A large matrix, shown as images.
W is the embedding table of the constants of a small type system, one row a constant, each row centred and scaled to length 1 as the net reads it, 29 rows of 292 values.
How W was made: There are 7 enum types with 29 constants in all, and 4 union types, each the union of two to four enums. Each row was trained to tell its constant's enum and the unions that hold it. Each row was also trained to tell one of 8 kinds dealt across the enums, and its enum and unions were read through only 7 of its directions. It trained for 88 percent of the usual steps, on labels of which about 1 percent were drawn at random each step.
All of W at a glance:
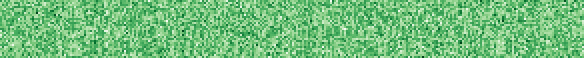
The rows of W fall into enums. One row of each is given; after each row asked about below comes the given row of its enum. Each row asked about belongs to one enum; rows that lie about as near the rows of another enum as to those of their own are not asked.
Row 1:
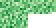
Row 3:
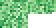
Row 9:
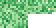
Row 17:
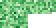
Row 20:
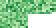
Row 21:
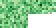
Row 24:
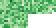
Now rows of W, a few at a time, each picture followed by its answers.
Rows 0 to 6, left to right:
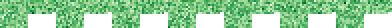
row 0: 20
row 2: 21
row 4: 24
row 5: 21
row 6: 17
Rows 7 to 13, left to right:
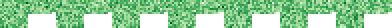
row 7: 17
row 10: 24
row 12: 24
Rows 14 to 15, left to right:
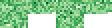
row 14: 9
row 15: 17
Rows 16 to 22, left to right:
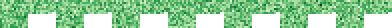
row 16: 17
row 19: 9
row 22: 21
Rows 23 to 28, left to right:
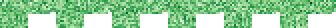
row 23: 1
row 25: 24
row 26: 1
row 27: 1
